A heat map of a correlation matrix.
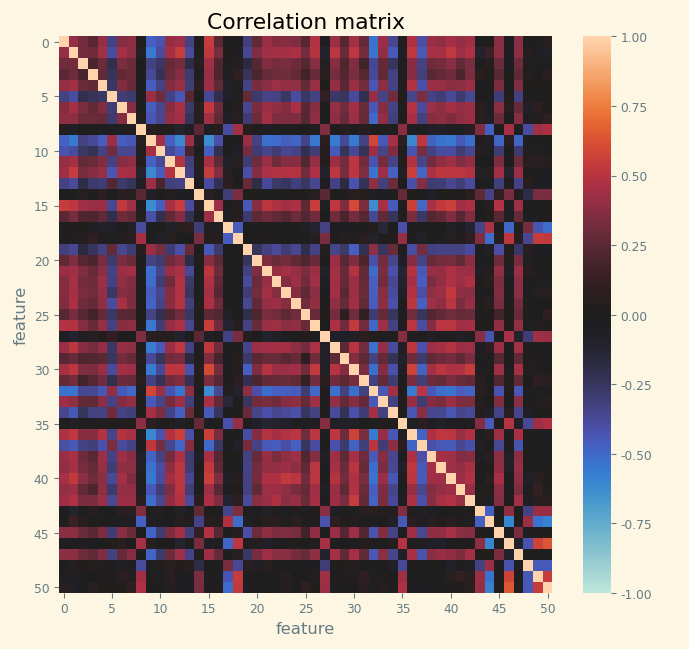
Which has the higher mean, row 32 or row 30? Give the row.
30
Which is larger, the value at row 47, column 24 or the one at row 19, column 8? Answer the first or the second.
the first
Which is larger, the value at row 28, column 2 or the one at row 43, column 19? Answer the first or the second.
the first
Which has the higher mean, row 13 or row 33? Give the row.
33
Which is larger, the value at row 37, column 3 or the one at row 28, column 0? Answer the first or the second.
the second
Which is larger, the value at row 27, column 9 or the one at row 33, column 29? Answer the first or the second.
the second
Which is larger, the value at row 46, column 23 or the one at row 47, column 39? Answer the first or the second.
the second
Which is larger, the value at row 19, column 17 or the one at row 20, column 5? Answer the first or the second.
the first
